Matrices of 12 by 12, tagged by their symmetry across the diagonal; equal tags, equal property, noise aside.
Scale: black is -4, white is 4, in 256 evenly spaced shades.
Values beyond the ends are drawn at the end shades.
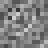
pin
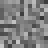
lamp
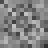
pin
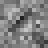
pin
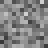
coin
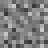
lamp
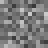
coin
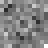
pin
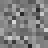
lamp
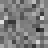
coin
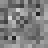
pin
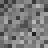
pin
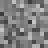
lamp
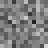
coin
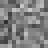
lamp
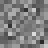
pin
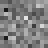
coin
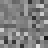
lamp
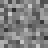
lamp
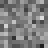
coin
